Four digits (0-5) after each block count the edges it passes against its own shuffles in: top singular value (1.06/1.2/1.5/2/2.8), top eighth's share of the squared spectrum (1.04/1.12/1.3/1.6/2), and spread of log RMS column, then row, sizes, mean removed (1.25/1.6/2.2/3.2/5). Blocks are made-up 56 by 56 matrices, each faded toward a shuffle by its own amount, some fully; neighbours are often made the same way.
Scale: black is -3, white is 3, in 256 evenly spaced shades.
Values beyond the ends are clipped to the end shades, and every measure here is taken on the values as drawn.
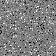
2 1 0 0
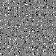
3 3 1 1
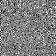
3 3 1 0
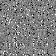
3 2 1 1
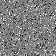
2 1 0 0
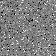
1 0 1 0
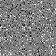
3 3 1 1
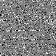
1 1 0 2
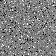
0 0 0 0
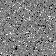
0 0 0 0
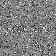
0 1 0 1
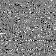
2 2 0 2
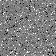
0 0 0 0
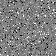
0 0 0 0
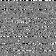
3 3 0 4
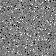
0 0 0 1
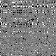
4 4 2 3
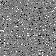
3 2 0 1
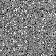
3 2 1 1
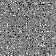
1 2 2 2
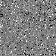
0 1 1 1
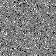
0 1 0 1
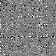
2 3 2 2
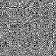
4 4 2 2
